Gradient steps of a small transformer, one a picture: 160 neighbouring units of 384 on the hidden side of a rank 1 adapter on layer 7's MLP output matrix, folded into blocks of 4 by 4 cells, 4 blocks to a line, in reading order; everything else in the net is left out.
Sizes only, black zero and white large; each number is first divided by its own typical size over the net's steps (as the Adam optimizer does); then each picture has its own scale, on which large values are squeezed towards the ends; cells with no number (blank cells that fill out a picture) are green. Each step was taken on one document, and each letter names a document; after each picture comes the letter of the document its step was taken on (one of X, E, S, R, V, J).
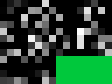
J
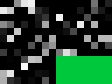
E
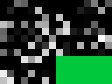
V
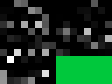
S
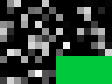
J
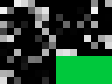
E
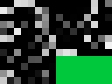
E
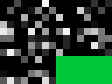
J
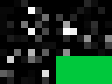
S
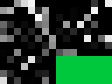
E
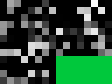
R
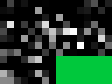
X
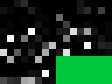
S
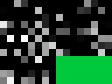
S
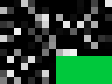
E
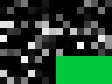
V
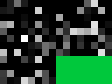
S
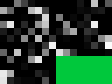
E
